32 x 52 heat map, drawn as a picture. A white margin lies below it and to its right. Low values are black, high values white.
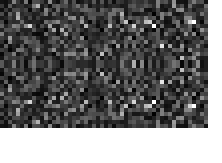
There are no regular stripes. The top and bottom halves mirror each other. There is no overall slope. Fine speckle covers the field. No seam splits the table. No row or column stands out. The values are skewed, with a long tail toward high values.
